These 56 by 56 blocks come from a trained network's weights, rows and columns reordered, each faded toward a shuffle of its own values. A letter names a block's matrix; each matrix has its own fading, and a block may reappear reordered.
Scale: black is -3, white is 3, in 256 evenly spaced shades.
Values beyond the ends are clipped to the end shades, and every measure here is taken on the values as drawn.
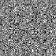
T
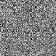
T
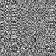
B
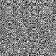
T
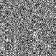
T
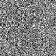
T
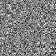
T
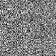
T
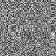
B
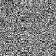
T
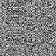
B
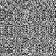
B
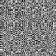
B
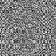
B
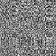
B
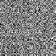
B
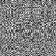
B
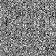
T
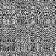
B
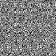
T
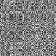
B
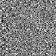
T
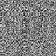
B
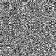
T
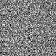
T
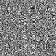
T
